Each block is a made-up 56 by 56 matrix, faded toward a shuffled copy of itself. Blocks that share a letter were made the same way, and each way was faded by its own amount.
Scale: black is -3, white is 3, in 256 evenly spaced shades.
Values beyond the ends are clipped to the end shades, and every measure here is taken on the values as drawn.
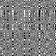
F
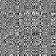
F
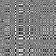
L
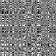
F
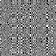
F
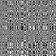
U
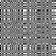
L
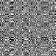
F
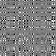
U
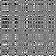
U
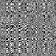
F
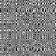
F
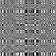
L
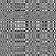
L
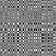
L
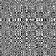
F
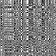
F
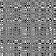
U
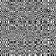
F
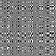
U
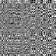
F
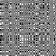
U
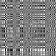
L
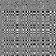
L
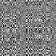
F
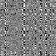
F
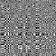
F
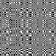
U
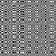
L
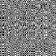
F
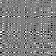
U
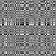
L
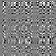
U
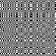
L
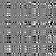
U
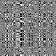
F
